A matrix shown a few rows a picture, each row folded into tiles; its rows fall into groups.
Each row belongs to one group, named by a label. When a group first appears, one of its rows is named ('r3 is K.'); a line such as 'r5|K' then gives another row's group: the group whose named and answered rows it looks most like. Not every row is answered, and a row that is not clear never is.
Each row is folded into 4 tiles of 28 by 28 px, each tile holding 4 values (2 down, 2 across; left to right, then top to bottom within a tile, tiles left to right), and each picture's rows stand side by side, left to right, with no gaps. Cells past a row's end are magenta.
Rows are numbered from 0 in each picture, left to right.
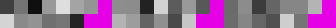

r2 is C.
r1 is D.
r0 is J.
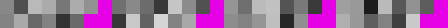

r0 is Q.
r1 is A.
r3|D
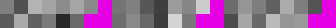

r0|Q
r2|A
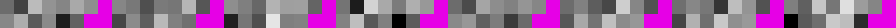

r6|A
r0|Q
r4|Q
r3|Q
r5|A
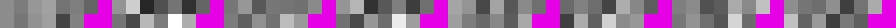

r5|A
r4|D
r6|C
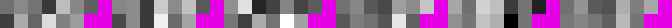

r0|A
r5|C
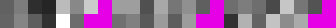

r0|C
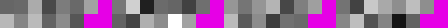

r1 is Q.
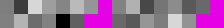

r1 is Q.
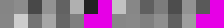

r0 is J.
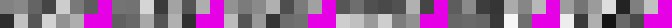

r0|A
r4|C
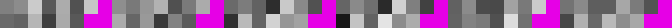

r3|A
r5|A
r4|C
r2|A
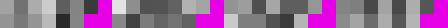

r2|D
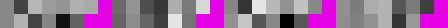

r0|Q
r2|Q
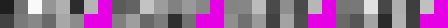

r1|Q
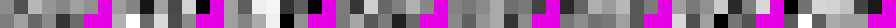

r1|J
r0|Q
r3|Q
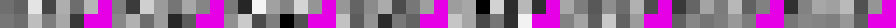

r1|Q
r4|D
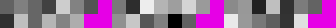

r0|A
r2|D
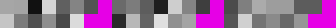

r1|A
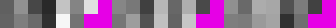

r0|C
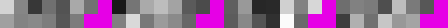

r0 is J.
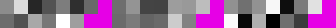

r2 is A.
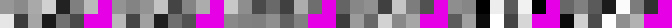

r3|A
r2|J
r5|A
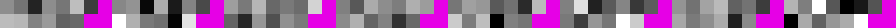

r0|J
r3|Q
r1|D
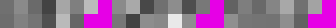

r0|C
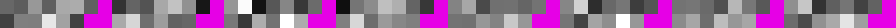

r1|J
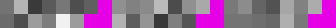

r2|C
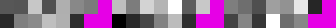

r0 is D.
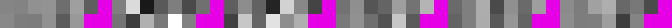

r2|A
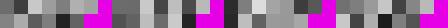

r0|Q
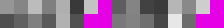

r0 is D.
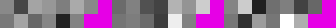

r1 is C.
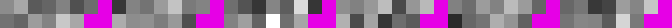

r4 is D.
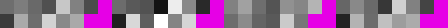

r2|C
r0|A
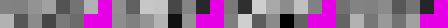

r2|Q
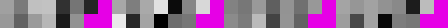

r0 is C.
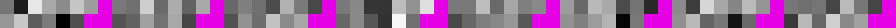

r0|Q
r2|A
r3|C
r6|Q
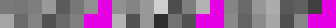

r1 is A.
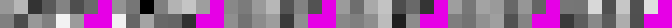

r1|J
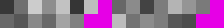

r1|J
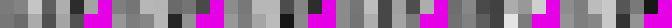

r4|C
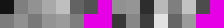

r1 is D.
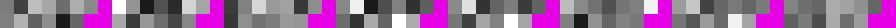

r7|D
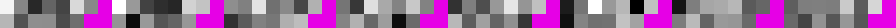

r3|Q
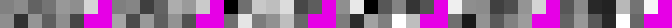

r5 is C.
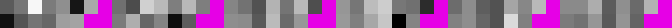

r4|C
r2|D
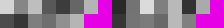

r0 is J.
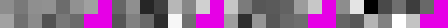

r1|C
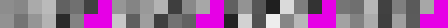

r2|A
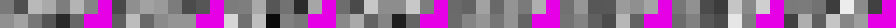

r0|Q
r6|C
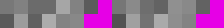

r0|A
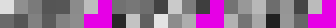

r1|A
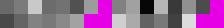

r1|D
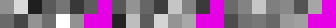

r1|A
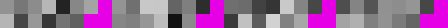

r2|A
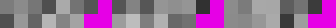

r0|A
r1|J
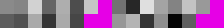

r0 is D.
